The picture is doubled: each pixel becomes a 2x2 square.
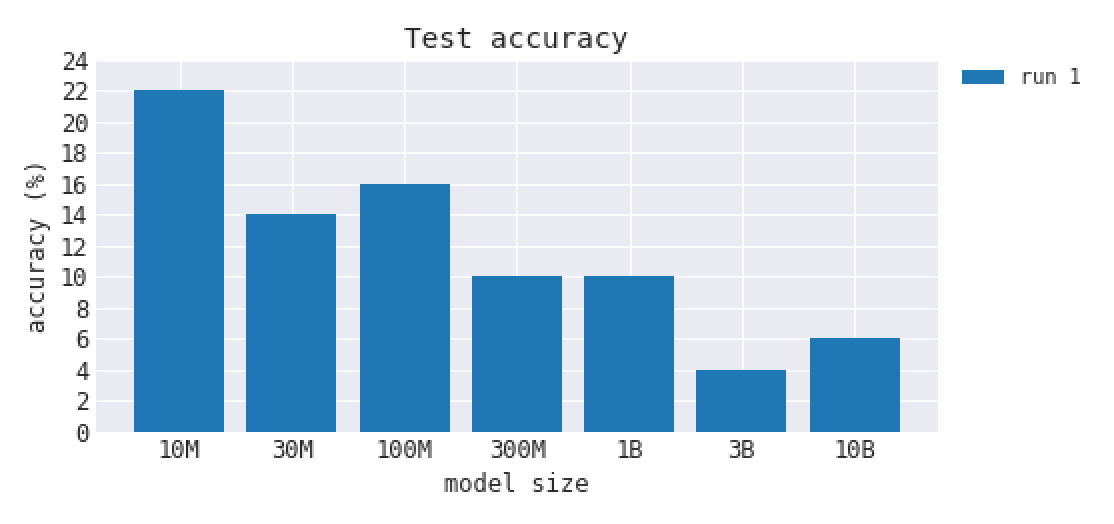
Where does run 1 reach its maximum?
10M
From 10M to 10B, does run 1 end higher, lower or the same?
lower
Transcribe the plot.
Title: Test accuracy
x-axis: model size, ticks 10M 30M 100M 300M 1B 3B 10B
y-axis: accuracy (%), ticks 0 2 4 6 8 10 12 14 16 18 20 22 24
Legend: run 1
Values:
run 1: 22 14 16 10 10 4 6
